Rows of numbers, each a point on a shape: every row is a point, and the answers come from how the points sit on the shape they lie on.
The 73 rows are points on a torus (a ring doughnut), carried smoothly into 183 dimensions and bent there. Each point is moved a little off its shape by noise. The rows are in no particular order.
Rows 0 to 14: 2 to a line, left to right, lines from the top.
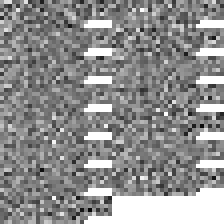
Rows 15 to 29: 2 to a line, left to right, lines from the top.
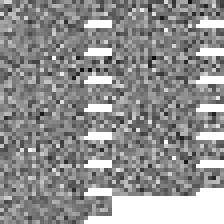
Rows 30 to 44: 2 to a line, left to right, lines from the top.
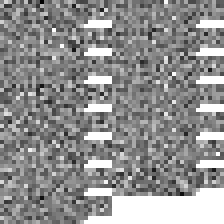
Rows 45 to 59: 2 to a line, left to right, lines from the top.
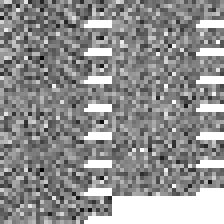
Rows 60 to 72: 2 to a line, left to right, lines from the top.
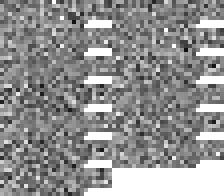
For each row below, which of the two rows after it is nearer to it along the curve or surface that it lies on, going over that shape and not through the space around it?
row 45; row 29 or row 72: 72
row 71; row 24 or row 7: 7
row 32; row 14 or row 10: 14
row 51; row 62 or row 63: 62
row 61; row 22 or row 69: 69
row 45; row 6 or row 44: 44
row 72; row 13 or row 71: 71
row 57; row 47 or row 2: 47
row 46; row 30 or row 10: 30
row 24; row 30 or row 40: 30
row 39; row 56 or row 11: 56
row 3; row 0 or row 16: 0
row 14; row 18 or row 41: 18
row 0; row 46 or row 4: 4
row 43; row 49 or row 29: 49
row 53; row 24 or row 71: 24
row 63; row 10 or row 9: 9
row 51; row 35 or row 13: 35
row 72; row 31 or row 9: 31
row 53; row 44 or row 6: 6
